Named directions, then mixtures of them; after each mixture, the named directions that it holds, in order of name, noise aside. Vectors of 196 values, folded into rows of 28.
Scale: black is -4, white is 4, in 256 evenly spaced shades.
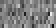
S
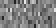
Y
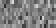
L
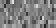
L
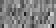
S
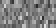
L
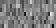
S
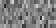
L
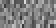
L, S, Y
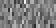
L, S, Y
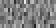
L, S, Y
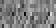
S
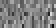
L, S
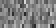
L, S, Y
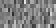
L, S, Y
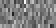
L, S, Y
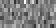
L, S, Y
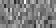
L, Y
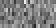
L, S, Y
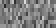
L, Y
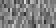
L, S, Y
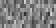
L, S, Y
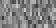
L, S, Y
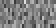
L, S, Y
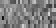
L, S, Y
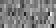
S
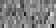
S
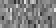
Y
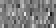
S
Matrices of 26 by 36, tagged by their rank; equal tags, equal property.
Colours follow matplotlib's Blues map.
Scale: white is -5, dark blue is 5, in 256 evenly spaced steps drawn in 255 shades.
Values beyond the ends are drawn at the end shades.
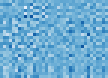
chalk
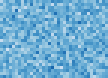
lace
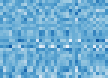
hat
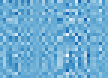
hat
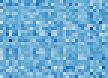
chalk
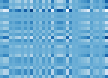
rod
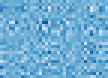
chalk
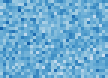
lace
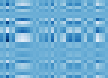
rod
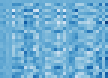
hat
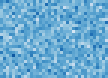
lace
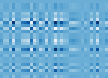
rod
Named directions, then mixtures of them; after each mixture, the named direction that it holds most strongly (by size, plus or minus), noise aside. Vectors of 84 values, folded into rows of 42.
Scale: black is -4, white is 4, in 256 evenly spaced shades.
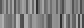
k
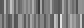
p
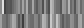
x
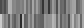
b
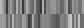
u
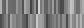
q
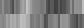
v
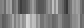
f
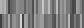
b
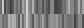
x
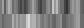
f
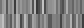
k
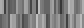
q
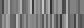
x
